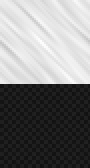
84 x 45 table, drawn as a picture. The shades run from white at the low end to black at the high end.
It is made of 2 by 1 panels. Panel 1,1: very low, slanting down to the right, faint in contrast. Panel 2,1: very high, checkered, faint in contrast.
